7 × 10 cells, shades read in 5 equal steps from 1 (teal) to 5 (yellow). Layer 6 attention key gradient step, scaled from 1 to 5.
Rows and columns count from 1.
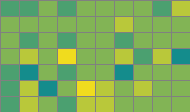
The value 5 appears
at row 4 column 4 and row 6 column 5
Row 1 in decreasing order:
4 3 3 3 3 3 2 2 2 2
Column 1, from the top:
2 3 3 3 2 2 2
